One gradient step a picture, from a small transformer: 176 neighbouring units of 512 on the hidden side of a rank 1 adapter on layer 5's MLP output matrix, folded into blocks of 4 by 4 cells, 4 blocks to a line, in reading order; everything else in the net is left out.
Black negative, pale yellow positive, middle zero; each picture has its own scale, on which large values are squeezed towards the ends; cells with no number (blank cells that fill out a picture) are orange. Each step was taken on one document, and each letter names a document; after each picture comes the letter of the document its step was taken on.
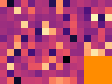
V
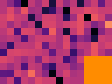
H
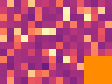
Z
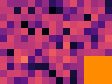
H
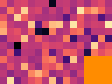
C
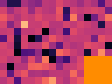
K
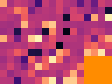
K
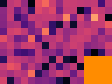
C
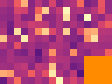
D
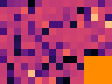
C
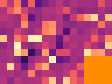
K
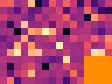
V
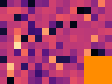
C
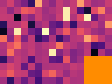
Z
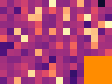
D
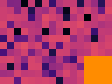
H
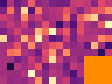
K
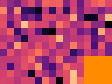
H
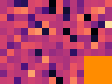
H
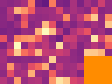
V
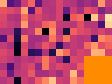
K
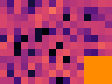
C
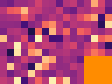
K
